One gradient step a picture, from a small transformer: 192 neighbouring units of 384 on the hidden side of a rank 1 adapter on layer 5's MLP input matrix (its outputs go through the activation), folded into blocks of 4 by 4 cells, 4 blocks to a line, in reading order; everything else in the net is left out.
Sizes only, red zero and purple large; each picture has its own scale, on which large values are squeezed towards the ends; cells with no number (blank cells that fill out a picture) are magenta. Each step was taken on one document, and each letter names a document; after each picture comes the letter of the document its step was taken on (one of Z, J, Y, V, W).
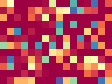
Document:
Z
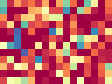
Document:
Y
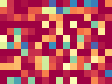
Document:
Z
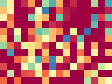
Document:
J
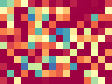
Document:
J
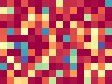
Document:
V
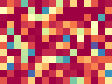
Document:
V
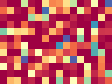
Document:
V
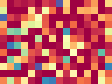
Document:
Y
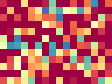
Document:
Z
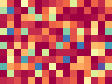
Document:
V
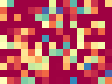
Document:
Z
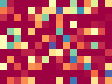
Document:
Z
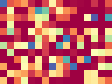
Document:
J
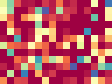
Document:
J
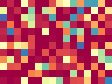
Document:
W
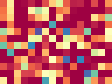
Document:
J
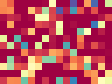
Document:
Z
